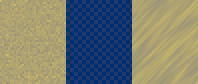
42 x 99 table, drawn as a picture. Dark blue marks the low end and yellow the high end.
The table splits into one row of 3 panels. Panel 1,1: high, fine-grained, faint in contrast. Panel 1,2: very low, checkered, faint in contrast. Panel 1,3: high, slanting up to the right, faint in contrast.
